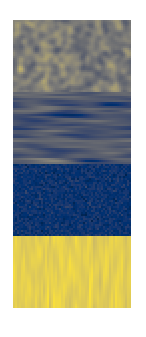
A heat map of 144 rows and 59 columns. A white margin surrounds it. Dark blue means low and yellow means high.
The table splits into 4 rows of 1 panel. Panel 1,1: middling, blotchy. Panel 2,1: low, streaked across. Panel 3,1: very low, fine-grained, faint in contrast. Panel 4,1: very high, streaked downward, faint in contrast.
